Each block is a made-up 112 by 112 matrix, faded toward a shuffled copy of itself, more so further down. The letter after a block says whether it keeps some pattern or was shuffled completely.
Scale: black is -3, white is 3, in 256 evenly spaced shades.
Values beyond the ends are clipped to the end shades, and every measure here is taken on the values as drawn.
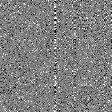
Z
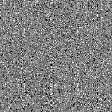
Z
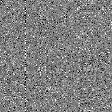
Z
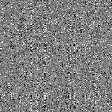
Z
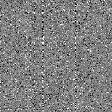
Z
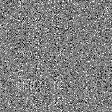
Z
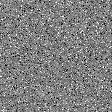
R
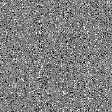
Z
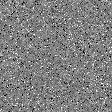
R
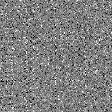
Z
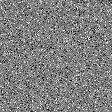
R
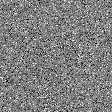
R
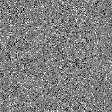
Z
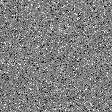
R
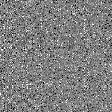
Z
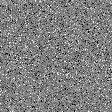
R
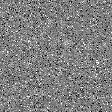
Z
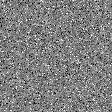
R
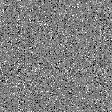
Z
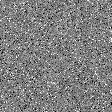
R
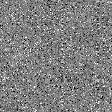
Z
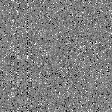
Z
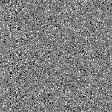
Z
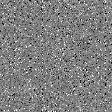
Z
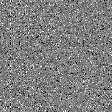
Z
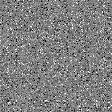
Z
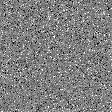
R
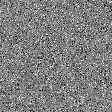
R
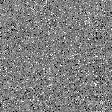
Z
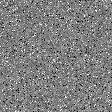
R
